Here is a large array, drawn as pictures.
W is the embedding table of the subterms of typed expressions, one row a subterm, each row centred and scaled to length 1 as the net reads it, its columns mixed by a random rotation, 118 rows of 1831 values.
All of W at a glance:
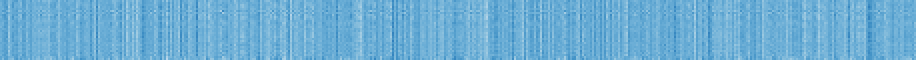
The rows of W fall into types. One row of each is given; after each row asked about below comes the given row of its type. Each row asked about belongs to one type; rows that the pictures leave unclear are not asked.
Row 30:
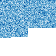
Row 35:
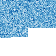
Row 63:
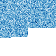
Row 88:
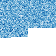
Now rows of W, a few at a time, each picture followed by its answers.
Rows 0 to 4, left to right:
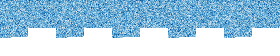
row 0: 30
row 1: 63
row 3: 88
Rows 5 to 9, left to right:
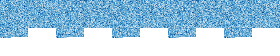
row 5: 30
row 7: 30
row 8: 35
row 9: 30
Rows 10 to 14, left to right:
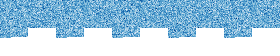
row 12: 35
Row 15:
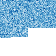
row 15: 35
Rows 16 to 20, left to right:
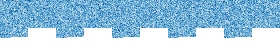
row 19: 35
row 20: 30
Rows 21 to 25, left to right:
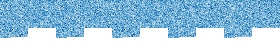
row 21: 88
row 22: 30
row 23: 88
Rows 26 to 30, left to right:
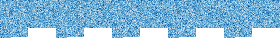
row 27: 35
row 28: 30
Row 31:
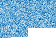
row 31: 30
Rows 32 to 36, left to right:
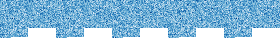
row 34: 30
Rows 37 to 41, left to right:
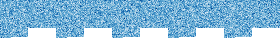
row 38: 30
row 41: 35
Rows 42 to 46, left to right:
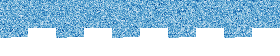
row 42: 88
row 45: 35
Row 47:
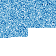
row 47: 88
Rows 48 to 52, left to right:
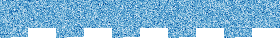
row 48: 35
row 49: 88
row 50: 35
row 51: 30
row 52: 30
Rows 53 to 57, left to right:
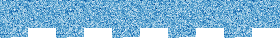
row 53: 35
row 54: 35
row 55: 88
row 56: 88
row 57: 35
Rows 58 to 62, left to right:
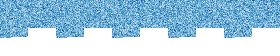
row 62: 88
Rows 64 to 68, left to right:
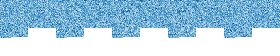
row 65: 88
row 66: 35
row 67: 35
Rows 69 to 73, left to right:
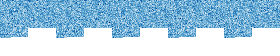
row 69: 35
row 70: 88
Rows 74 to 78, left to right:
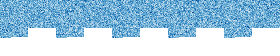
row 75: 35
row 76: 30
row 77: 35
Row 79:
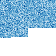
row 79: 30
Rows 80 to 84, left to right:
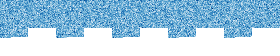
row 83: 88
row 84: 63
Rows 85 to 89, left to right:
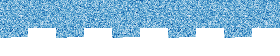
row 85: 88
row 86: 63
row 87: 35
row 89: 88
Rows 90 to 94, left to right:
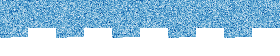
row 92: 35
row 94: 30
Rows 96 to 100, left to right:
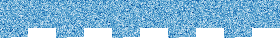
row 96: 88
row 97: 30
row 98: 35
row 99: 35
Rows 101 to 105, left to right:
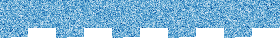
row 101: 88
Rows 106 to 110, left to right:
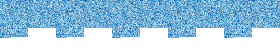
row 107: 35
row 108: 88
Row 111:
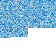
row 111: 88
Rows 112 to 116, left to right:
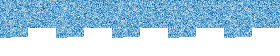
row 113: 35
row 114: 63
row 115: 30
